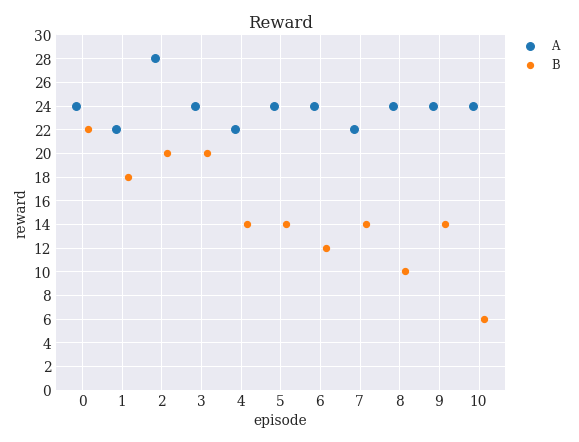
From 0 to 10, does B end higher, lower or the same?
lower
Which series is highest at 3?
A
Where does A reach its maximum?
2
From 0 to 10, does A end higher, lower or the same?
the same
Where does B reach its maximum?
0
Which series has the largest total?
A
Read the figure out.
Title: Reward
x-axis: episode, ticks 0 1 2 3 4 5 6 7 8 9 10
y-axis: reward, ticks 0 2 4 6 8 10 12 14 16 18 20 22 24 26 28 30
Legend: A, B
Values:
A: 24 22 28 24 22 24 24 22 24 24 24
B: 22 18 20 20 14 14 12 14 10 14 6
